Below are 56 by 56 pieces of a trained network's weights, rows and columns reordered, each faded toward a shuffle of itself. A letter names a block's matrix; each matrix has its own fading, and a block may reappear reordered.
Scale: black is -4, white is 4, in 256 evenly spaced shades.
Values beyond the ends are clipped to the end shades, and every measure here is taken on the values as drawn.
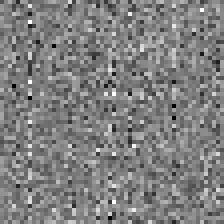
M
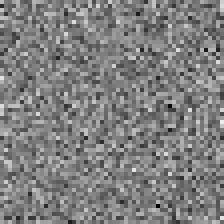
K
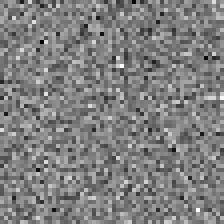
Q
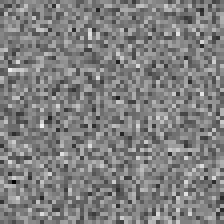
K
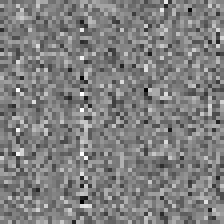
M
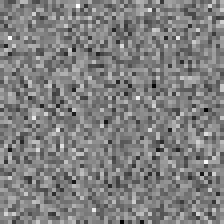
Q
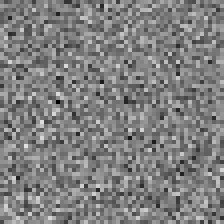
K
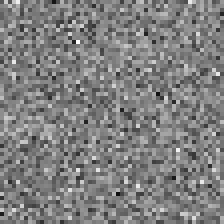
Q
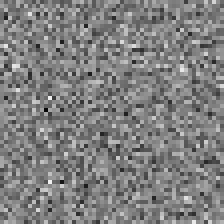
K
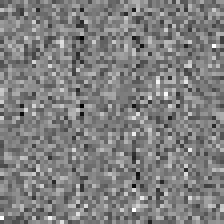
M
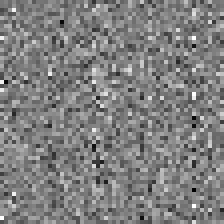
M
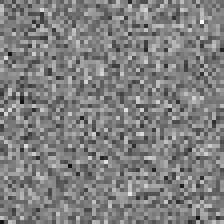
K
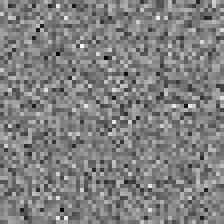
Q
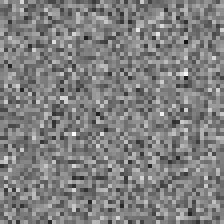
K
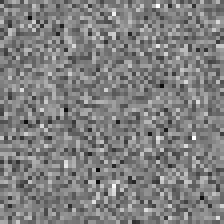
Q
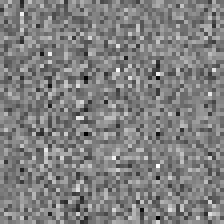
M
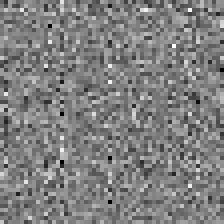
M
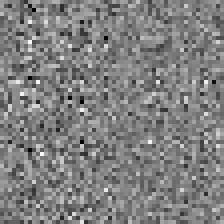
M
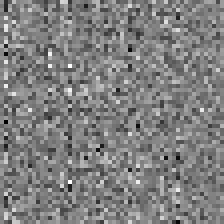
M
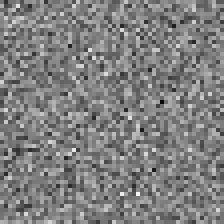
K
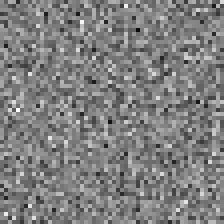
Q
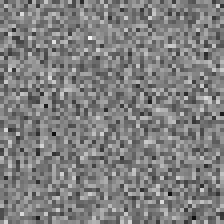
K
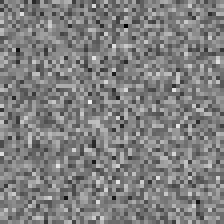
K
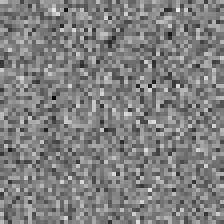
K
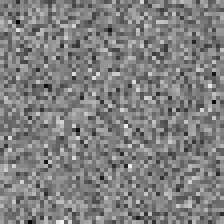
Q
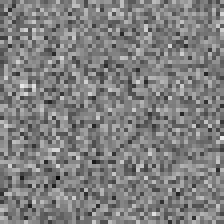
K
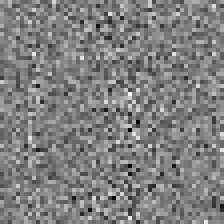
M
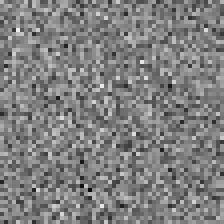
K
